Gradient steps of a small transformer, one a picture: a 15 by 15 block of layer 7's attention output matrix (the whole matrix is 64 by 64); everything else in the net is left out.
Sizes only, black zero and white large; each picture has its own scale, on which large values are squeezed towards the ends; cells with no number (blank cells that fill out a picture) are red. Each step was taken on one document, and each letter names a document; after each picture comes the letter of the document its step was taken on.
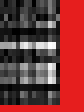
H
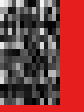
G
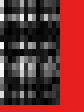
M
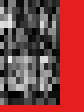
G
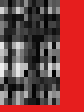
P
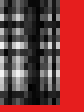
P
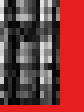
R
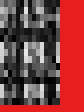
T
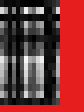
T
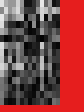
G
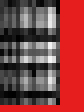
H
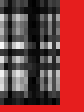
P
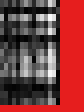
H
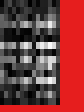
H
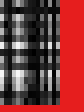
P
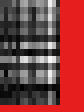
H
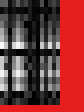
P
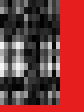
P
